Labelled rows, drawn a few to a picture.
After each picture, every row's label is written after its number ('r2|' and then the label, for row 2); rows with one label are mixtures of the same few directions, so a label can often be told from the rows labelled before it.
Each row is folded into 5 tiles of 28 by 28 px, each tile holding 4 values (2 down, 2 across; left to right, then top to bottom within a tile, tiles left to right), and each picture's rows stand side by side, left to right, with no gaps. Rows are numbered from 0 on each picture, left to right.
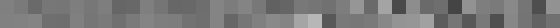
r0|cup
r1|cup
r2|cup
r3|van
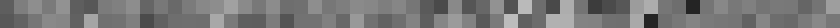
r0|cup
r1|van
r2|van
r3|cup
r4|cup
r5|cup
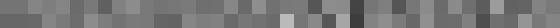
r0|cup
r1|cup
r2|van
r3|van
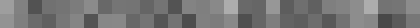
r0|cup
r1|van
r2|van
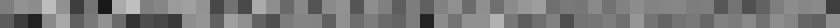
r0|cup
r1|cup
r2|van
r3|van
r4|van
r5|cup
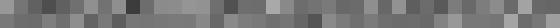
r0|cup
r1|cup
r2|cup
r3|cup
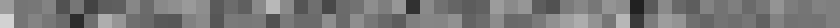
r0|van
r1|cup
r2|cup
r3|cup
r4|van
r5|van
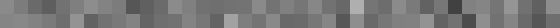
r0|cup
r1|cup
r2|van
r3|van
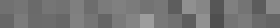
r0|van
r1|van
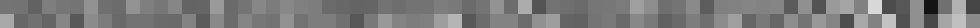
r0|van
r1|van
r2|van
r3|cup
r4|van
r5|cup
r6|van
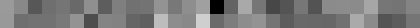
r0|cup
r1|van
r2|van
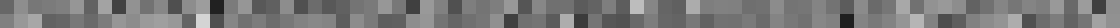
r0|cup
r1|van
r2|cup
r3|cup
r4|van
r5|van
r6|van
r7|cup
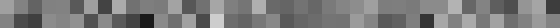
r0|cup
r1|van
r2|van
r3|van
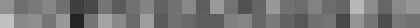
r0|van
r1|van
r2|van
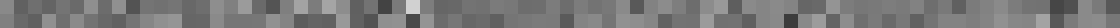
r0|cup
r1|cup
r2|cup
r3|van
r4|van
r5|cup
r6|van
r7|van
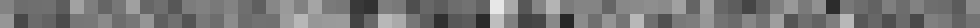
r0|van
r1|van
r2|van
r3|van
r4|van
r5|cup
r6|van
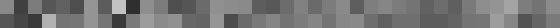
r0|cup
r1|cup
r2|van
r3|van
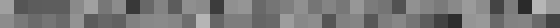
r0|cup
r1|van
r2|cup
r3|cup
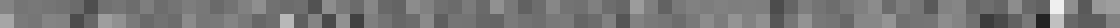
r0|van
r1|cup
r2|van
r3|van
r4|van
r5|van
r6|van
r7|van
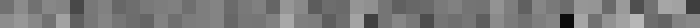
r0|van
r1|van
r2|cup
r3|van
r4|van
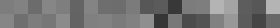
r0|van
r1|van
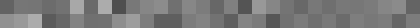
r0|cup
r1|cup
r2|cup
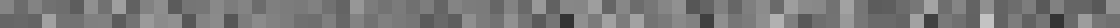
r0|cup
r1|cup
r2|van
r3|cup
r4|van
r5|van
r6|cup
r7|van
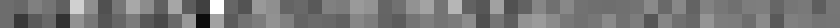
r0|van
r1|van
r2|van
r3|van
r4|cup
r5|van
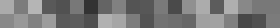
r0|van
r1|van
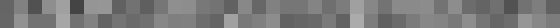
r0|van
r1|cup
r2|van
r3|van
